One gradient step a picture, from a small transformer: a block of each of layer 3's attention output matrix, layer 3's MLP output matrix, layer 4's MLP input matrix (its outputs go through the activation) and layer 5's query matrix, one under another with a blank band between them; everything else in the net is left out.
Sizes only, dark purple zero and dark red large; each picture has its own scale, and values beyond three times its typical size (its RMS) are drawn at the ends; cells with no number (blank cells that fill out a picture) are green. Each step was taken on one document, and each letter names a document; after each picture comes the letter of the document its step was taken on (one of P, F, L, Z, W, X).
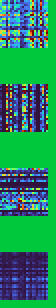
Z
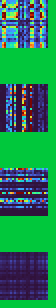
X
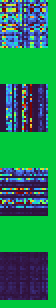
X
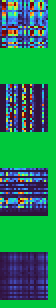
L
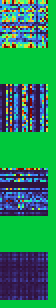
Z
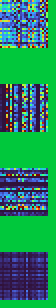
Z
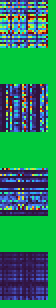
Z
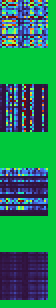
L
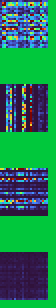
X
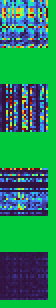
Z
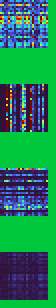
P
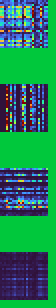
P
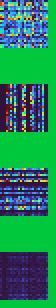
P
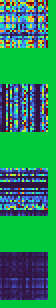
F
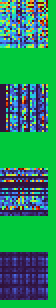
F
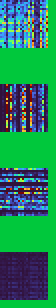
P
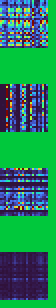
P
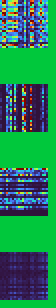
L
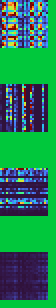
L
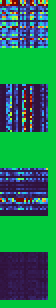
X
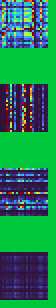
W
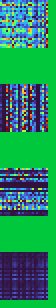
F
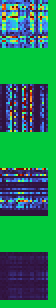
L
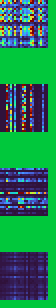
W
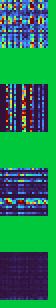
W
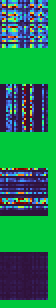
L
